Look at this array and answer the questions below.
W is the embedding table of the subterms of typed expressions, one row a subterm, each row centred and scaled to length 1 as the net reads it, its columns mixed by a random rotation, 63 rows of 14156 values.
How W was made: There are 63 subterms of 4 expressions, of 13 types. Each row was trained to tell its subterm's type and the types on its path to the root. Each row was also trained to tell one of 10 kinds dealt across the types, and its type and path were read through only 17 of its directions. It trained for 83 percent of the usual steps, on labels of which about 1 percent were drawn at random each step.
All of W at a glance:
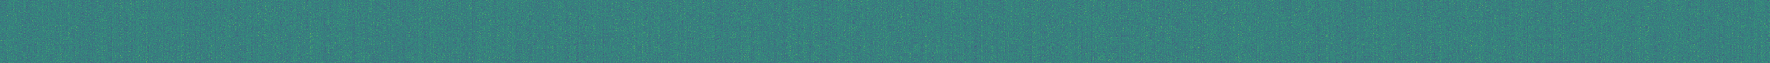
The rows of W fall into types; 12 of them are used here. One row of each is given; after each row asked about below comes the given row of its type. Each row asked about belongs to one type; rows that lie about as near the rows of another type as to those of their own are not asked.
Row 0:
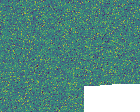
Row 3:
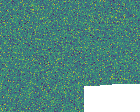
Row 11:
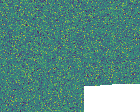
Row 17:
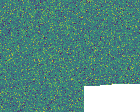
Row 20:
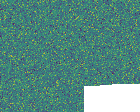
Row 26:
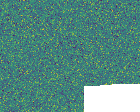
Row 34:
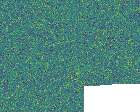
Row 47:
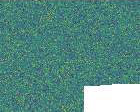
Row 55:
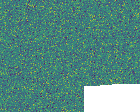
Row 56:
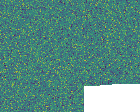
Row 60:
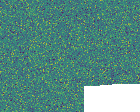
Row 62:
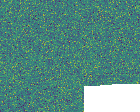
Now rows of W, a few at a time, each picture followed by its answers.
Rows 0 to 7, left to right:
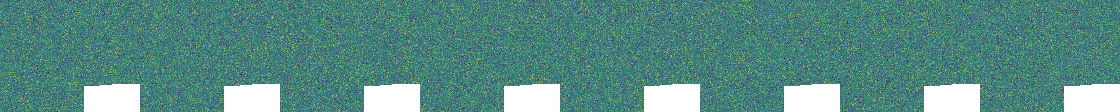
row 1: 11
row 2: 34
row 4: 11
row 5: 56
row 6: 34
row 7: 0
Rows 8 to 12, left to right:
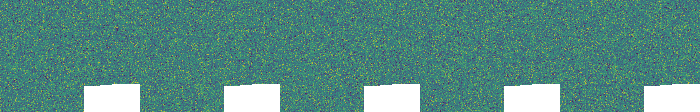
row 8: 34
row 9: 60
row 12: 3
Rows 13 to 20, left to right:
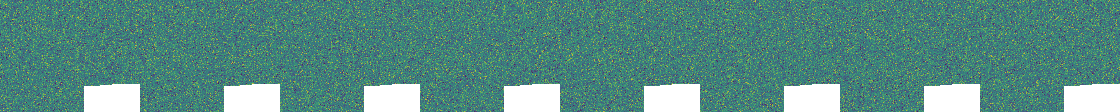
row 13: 34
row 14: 17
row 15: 0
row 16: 56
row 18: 0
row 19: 34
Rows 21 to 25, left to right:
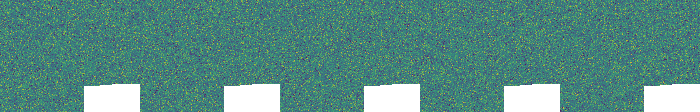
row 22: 0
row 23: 26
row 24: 60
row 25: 62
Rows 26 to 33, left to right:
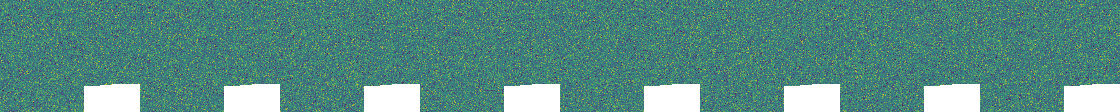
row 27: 26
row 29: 11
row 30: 26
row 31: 55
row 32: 56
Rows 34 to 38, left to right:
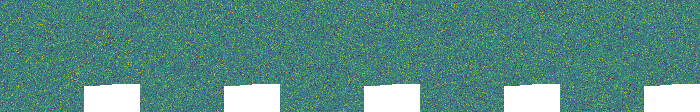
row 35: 20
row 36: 20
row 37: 3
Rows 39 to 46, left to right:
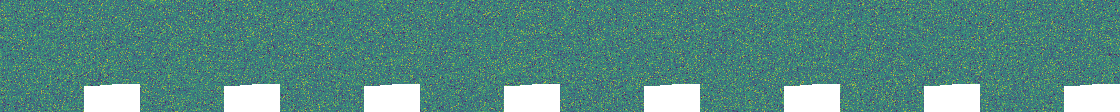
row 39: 47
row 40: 11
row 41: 3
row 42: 62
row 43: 55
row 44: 60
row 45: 20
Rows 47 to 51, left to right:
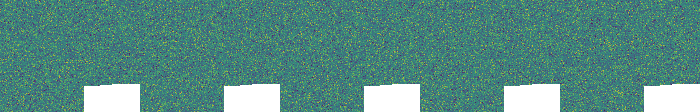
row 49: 0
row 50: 20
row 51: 60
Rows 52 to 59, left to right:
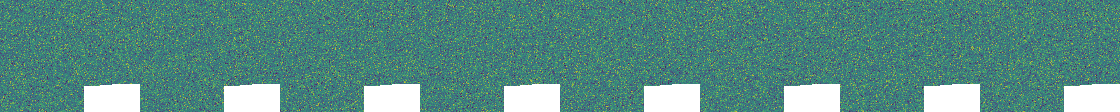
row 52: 20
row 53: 56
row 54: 62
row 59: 56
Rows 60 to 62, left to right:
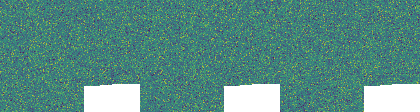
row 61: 17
